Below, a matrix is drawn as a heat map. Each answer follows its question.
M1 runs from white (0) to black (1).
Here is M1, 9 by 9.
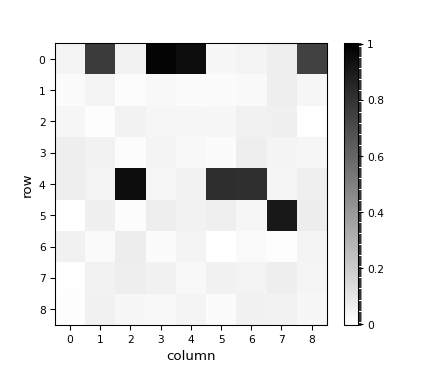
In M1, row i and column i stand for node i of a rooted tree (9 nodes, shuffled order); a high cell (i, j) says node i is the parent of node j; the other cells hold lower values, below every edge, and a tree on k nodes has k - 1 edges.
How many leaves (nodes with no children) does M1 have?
6
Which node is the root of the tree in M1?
0
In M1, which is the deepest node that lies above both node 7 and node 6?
4
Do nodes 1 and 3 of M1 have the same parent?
yes
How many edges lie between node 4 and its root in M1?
1
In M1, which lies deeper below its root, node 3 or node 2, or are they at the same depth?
node 2
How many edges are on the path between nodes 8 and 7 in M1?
4
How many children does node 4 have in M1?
3
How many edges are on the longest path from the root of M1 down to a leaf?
3
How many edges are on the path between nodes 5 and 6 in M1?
2
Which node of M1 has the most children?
0
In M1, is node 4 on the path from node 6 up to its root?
yes
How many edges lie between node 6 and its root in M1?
2
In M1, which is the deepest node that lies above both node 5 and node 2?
4
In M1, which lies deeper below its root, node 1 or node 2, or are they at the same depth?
node 2
